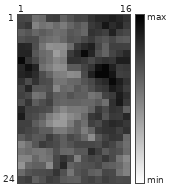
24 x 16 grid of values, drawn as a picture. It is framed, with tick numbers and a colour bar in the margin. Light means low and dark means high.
Histogram: bell-shaped. Average level on the scale: 70%. Stripes: none. Ninth with the lowest average: centre.
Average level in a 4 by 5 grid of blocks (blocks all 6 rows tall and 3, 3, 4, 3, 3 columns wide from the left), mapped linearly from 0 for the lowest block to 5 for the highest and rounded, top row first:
3 0 2 4 4 | 4 1 1 4 5 | 3 1 0 2 4 | 1 2 2 3 1
